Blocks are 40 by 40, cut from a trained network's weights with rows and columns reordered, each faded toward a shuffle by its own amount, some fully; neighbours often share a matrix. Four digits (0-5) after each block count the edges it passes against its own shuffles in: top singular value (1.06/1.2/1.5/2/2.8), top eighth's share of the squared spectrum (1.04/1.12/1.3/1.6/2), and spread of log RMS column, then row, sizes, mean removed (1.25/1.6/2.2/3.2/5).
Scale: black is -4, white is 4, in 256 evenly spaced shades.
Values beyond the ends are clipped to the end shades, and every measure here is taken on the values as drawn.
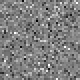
1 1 0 0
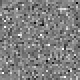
0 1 0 0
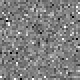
0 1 0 0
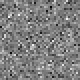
0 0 0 0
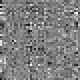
3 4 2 2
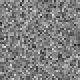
0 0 0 0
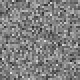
1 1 0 0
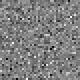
0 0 0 0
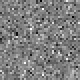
1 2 1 0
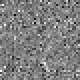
2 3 0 1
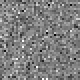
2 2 0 0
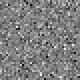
0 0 0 0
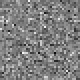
2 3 1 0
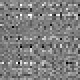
4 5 2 3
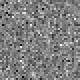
0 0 0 0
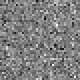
2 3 2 1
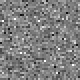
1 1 0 0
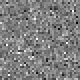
1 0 0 0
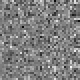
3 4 2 2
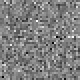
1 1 0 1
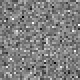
1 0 0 0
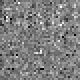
1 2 0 1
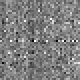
2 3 0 2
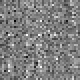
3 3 1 2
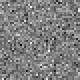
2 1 0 0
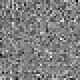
2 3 1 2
